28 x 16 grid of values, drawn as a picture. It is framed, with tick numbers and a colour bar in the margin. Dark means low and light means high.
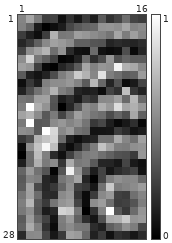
Mirror symmetry: none. Odd patch: higher, in the middle left. Rings: centred on the bottom right. Ninth with the highest average: middle left.
